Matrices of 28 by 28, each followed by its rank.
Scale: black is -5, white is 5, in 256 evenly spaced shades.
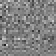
five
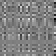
two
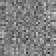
five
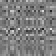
two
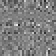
five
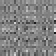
three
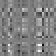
two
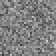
full rank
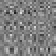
three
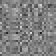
three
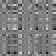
two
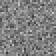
full rank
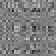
three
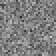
full rank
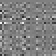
two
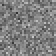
full rank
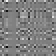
two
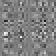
three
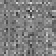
five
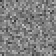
full rank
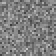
full rank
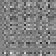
three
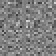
five
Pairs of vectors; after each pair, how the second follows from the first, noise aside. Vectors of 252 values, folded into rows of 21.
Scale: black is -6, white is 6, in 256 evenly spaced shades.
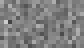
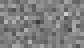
shuffled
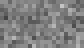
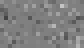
partly zeroed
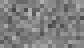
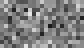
scaled up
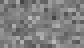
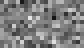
scaled up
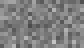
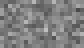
shuffled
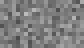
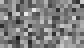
scaled up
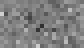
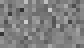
shuffled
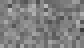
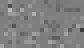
partly zeroed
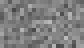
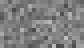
copied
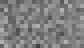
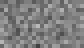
copied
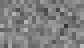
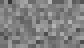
shuffled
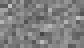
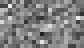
scaled up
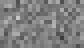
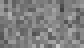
shuffled
